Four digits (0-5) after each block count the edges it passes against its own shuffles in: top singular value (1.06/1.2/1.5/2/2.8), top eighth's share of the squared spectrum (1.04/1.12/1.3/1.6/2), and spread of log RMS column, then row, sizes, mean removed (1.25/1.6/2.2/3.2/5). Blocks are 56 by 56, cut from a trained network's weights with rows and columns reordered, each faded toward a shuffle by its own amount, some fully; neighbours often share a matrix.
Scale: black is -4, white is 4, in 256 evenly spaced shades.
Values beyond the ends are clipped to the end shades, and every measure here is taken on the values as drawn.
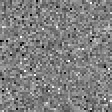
1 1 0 0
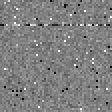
3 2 0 1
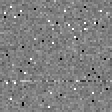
1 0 0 0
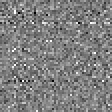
3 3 1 2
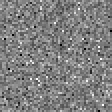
0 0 0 0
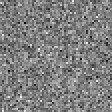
0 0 0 0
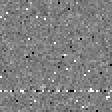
3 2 0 0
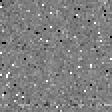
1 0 0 0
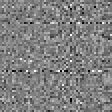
3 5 2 2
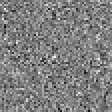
3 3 1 1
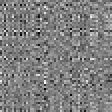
4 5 3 3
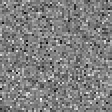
1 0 0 0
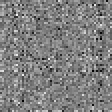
4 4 2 2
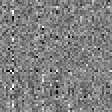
3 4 2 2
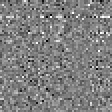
3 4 2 2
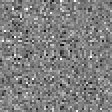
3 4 2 2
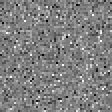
1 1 0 0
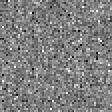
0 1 0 0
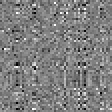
4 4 2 2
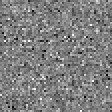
2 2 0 1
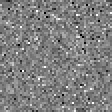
1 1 0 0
